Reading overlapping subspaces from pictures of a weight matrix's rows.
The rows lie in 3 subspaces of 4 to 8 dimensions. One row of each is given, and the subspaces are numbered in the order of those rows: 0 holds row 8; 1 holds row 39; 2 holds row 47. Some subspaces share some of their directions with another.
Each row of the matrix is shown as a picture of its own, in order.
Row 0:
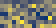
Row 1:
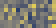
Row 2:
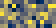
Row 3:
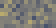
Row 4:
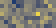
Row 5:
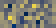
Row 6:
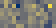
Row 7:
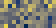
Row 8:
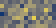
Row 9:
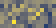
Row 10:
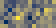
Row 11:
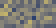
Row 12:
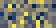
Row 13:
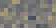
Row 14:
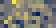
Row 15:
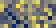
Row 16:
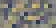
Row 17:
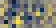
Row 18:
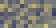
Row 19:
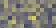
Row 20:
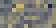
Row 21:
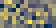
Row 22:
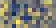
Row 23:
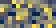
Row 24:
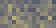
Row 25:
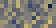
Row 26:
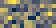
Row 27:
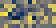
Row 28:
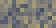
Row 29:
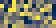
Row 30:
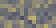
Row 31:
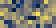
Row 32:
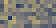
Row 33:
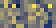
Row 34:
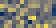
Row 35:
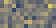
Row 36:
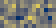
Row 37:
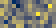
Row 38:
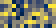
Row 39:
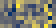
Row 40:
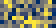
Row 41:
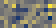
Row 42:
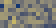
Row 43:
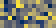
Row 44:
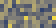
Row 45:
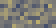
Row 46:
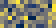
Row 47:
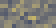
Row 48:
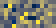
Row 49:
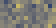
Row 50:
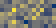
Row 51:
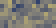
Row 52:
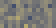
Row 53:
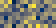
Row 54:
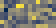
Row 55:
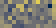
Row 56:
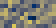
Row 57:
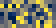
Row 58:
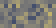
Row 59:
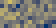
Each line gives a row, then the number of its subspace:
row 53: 1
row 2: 2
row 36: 0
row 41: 0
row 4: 0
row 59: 0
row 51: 1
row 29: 1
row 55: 1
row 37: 0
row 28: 1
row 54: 1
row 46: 1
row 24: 1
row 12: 2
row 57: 2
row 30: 0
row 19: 1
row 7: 1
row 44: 1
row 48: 2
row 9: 1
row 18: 2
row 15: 1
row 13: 1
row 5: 2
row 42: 1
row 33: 2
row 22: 0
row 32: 1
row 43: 1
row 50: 1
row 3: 0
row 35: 1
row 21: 1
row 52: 0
